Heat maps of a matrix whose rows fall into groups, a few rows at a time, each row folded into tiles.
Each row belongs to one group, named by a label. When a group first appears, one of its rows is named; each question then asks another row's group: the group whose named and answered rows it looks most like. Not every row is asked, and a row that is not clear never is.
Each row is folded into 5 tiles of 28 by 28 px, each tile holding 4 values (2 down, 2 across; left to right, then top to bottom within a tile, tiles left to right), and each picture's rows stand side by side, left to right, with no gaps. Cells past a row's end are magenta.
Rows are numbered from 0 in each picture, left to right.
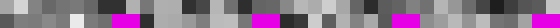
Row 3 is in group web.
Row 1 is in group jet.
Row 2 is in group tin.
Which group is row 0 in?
jet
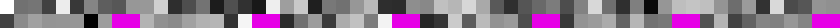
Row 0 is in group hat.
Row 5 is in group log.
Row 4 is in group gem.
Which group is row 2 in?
jet
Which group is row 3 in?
tin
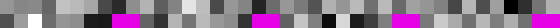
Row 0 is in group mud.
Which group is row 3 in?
log
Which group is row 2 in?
log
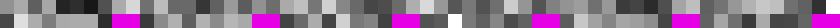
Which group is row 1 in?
jet
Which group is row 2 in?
tin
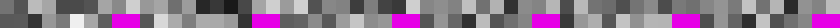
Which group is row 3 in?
log
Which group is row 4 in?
jet
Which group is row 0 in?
gem
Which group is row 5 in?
log
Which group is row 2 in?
jet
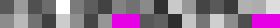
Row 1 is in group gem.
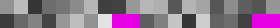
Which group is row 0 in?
jet
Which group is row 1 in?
tin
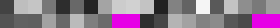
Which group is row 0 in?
gem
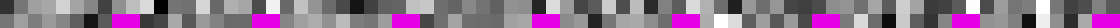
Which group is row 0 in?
mud
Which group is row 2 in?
web
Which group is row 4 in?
log
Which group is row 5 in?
log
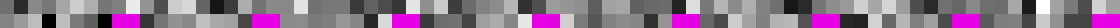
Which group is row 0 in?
mud
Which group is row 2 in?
web
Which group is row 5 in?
tin
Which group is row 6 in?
tin
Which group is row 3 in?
jet
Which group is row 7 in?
mud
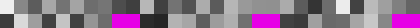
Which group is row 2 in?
hat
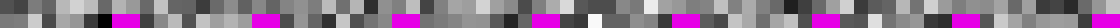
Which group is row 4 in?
hat
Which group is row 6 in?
hat
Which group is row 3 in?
mud
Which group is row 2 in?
log
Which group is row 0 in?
mud
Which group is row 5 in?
tin
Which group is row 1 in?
jet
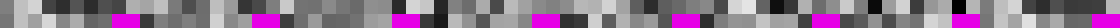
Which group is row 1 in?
jet
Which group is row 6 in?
hat
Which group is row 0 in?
web
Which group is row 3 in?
hat
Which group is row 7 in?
web
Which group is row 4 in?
tin
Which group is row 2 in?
hat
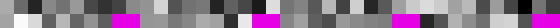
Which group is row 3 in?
tin
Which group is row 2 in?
log
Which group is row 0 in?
log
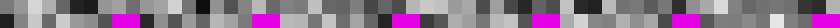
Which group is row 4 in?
log
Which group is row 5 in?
jet
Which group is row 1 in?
gem
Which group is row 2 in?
web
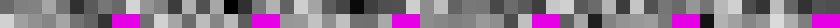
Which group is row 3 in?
web
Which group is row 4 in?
log
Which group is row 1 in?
log
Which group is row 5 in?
jet
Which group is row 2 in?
web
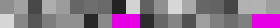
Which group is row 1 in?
gem
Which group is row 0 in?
web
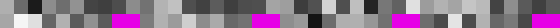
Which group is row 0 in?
log
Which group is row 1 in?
web
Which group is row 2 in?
log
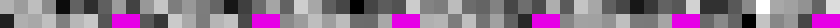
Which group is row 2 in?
web
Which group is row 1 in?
tin
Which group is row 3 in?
web
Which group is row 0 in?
gem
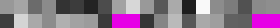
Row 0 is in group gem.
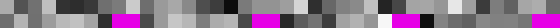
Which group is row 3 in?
gem
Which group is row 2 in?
jet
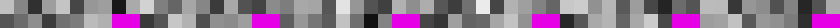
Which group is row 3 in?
hat
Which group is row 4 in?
tin
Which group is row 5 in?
tin
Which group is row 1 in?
hat
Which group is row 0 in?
hat
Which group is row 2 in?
mud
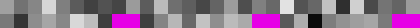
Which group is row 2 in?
log
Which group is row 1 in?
jet
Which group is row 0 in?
tin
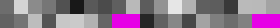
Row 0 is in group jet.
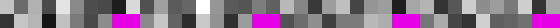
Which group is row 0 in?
mud
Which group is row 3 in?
log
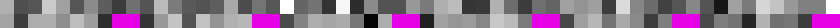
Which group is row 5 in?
mud
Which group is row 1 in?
jet
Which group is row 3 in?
jet
